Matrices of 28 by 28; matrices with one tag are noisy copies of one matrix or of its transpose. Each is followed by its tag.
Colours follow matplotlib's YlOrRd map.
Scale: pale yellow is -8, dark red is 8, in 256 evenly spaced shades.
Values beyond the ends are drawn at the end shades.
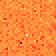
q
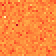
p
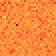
p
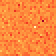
q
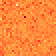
p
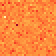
p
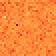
p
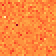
p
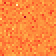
p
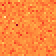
p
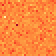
p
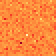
q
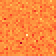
q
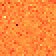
p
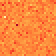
p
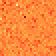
p
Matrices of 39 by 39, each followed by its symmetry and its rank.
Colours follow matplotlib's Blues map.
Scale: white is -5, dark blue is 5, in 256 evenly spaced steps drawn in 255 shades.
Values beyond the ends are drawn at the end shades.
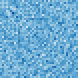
symmetric, full rank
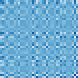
symmetric, rank two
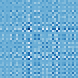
symmetric, rank two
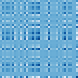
symmetric, rank one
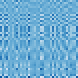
neither, rank two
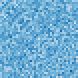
symmetric, full rank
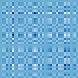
symmetric, rank one
